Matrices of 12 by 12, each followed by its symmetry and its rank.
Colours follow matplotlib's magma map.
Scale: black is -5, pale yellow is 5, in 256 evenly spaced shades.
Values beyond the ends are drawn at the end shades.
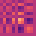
symmetric, rank one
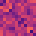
symmetric, full rank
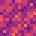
symmetric, full rank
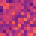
symmetric, full rank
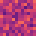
neither, full rank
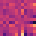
antisymmetric, rank two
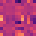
antisymmetric, rank two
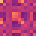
symmetric, rank two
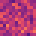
neither, full rank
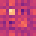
symmetric, rank two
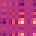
symmetric, rank one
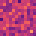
symmetric, full rank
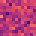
neither, full rank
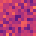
symmetric, full rank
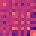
symmetric, rank two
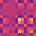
symmetric, rank two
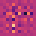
antisymmetric, rank two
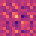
symmetric, rank two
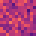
neither, full rank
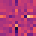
antisymmetric, rank two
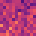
neither, full rank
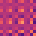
symmetric, rank one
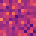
symmetric, full rank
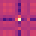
symmetric, rank one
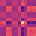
symmetric, rank one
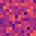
neither, full rank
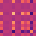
symmetric, rank one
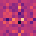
antisymmetric, rank two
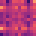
antisymmetric, rank two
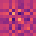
symmetric, rank two
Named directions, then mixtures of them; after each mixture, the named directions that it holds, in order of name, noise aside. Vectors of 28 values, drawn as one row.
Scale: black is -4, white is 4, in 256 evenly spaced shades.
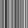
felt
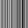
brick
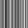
felt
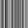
brick, felt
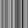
brick, felt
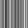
felt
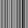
brick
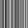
felt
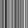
felt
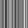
felt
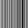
brick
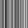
felt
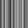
brick, felt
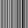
brick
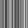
felt
